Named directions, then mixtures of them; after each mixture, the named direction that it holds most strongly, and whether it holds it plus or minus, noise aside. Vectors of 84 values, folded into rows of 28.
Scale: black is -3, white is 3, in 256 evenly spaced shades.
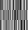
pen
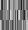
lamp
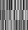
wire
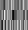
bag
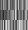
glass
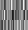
bag, plus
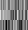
glass, minus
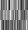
lamp, plus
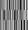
pen, plus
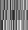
bag, plus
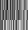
glass, plus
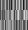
wire, plus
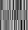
pen, plus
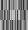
lamp, plus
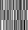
pen, plus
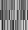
glass, plus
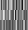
wire, minus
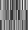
lamp, minus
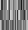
lamp, plus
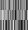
glass, minus
